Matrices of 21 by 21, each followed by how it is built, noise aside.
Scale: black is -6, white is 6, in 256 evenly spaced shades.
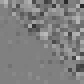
upper triangular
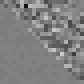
upper triangular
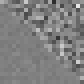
upper triangular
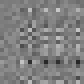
low rank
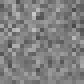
low rank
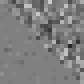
upper triangular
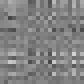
low rank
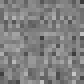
low rank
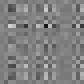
low rank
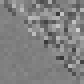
upper triangular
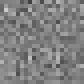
low rank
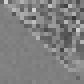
upper triangular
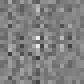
low rank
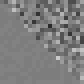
upper triangular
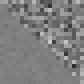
upper triangular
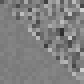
upper triangular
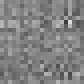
low rank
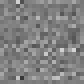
low rank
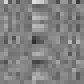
low rank
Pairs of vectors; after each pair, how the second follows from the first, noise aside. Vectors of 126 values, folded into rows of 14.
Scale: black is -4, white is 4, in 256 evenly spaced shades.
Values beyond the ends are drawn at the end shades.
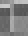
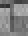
negated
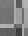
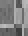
copied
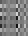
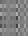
shrunk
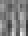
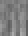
shrunk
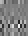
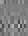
shrunk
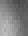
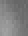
shrunk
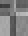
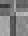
copied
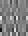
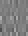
shrunk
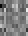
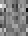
negated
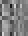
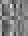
negated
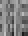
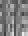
negated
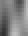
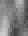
negated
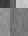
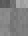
shrunk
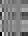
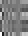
negated
